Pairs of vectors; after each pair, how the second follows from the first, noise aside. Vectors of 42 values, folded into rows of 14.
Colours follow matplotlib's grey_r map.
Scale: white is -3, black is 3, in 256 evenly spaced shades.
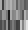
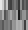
reversed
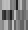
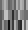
shuffled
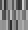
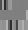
partly zeroed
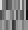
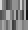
copied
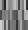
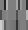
partly zeroed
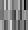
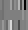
partly zeroed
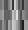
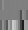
partly zeroed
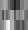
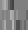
partly zeroed
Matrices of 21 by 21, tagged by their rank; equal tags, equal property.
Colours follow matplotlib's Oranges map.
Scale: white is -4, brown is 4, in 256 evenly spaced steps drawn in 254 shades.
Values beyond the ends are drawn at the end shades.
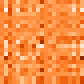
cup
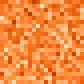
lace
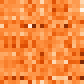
cup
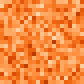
lace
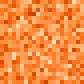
lace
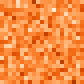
lace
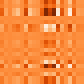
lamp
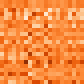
cup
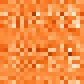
cup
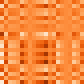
lamp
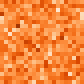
lace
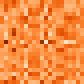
cup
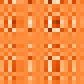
lamp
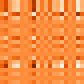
lamp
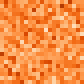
lace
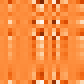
lamp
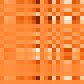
lamp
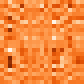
cup
